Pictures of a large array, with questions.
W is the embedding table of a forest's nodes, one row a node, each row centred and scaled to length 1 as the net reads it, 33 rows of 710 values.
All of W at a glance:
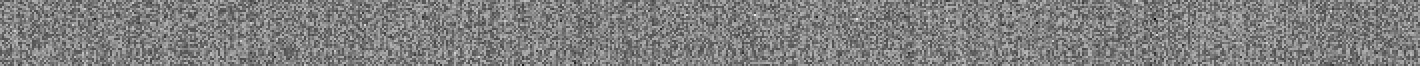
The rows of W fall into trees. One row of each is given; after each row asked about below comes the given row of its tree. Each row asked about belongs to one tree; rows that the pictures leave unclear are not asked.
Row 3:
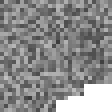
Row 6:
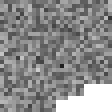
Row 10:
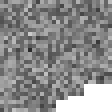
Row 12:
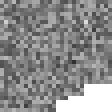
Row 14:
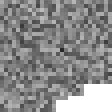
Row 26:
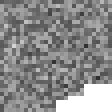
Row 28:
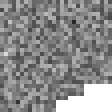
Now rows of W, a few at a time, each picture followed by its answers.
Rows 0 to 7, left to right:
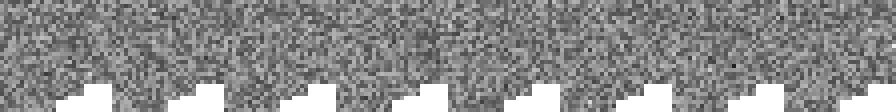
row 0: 26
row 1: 14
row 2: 10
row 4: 28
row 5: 10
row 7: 14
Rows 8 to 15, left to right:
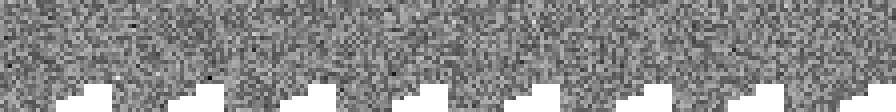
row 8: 14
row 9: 3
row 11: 12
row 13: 6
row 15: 28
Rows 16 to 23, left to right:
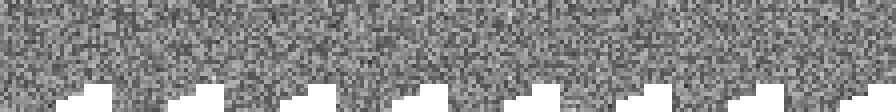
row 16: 12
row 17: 14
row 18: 10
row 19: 6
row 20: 28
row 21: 12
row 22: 28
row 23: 28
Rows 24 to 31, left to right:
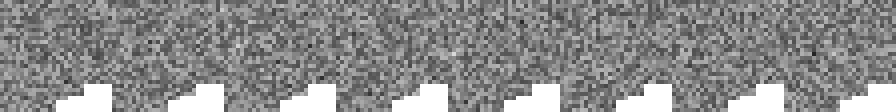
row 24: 3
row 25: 26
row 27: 26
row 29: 10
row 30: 26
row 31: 14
